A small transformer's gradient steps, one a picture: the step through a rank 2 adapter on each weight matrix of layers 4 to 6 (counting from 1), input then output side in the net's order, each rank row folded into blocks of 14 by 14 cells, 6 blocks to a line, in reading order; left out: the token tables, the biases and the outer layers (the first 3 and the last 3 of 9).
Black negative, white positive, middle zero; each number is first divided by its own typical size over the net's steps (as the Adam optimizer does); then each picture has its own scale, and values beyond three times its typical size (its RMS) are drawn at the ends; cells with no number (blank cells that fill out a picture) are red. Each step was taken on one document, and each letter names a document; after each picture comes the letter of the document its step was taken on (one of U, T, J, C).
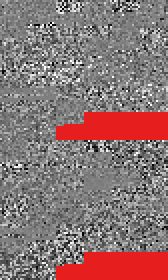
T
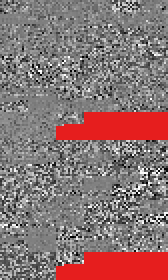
T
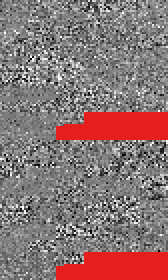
T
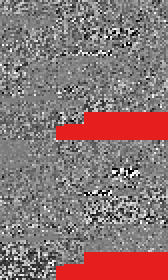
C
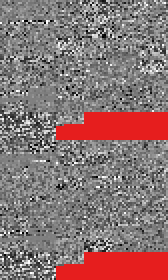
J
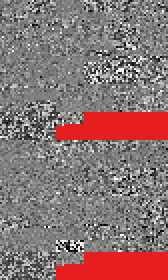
C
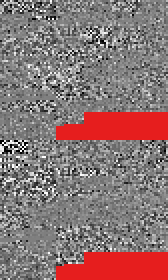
T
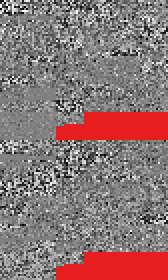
J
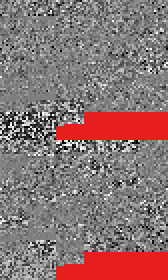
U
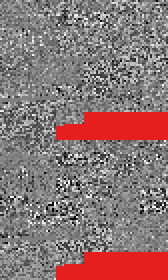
J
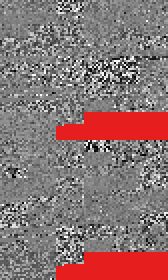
T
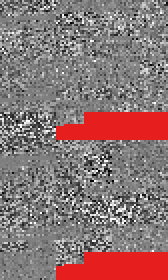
J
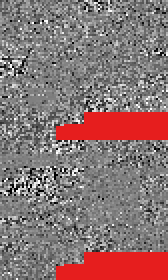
C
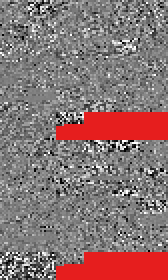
C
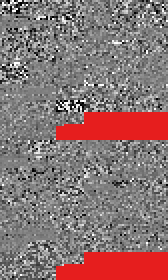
C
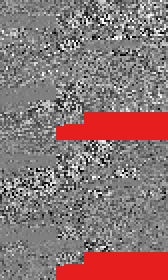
J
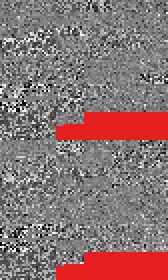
T
